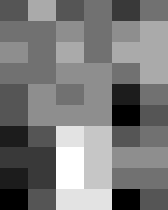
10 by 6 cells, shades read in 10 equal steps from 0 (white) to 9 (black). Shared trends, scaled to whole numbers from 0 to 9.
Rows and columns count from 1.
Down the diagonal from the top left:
6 5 3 4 8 6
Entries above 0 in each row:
6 6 6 6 6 6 6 5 5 6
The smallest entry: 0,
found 2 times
